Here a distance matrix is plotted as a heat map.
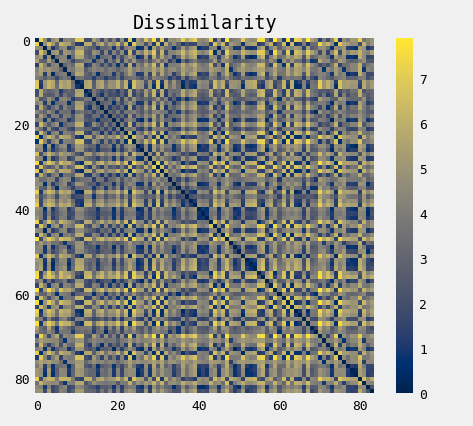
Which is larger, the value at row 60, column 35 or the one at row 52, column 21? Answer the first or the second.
the second
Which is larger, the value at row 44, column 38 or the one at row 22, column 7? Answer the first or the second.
the first
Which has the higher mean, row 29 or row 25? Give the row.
29
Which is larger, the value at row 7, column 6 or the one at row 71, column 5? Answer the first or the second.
the second
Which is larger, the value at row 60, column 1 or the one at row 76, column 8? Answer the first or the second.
the second
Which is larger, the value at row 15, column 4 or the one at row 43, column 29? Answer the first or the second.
the second
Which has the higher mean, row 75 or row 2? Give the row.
75
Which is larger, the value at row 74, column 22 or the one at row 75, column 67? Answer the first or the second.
the second
